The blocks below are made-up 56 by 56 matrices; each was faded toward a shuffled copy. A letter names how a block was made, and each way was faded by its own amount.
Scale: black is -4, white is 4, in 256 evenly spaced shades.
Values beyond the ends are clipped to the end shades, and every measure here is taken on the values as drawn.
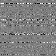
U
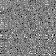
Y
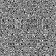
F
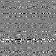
U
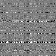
U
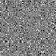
Y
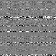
U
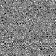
F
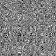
F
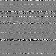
U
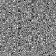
F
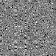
F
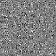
F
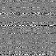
U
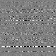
U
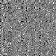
Y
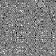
Y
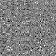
F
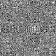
F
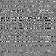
U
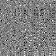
Y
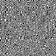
Y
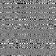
U
